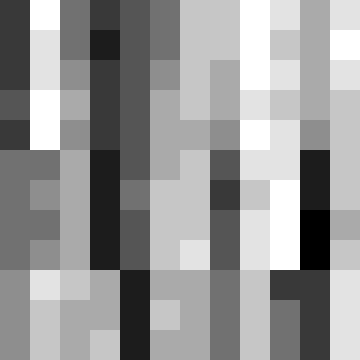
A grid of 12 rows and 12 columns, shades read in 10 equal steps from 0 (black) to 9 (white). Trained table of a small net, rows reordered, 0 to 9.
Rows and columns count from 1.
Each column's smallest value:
2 4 4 1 1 4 6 2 7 2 0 6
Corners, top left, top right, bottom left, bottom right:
2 8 5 8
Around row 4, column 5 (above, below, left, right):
3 3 2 6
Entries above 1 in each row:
12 11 12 12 12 10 10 10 10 11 11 11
